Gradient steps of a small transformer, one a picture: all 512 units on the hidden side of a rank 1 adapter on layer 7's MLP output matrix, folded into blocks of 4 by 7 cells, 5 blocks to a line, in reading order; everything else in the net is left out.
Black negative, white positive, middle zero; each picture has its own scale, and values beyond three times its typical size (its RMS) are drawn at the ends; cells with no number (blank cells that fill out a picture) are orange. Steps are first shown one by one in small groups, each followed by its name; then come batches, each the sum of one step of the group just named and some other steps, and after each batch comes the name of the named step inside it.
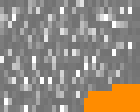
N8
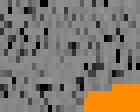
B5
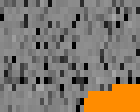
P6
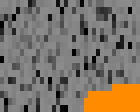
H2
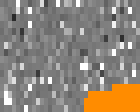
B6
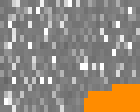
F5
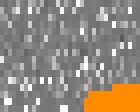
B6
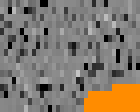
B5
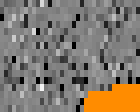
P6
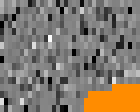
H2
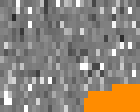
B6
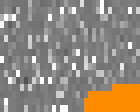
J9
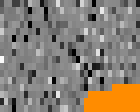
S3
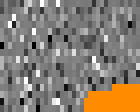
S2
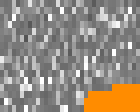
S3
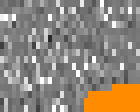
S2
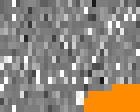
S3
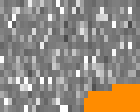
S2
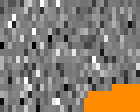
S2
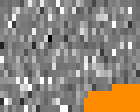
S2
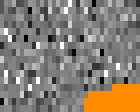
S3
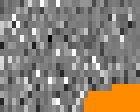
S2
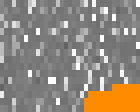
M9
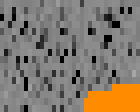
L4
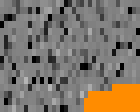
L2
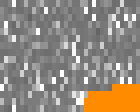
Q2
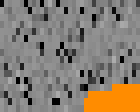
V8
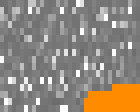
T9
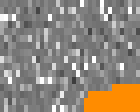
L2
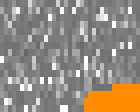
Q2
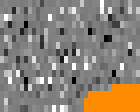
L4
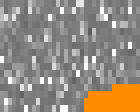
T9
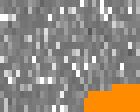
M9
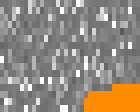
T9
